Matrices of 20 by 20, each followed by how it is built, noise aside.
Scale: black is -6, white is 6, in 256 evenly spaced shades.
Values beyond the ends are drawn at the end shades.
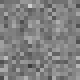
low rank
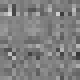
low rank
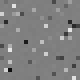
sparse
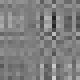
low rank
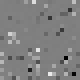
sparse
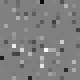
sparse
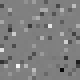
sparse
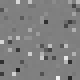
sparse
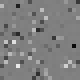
sparse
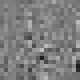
low rank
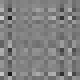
low rank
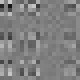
low rank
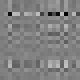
low rank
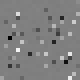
sparse
